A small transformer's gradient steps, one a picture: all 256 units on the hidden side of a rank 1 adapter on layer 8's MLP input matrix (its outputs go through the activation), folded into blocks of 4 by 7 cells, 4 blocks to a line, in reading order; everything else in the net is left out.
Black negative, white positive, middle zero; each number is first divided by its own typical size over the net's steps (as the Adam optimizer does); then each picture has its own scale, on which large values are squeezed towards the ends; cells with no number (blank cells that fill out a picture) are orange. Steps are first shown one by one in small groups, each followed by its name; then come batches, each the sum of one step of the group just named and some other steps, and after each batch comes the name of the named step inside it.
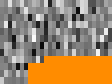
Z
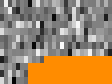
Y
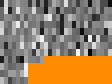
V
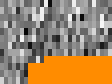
Z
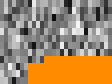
Y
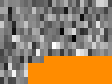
V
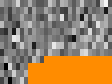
Z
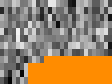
Z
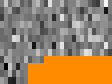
Y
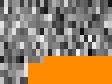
V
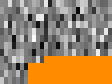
Z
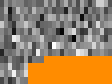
V
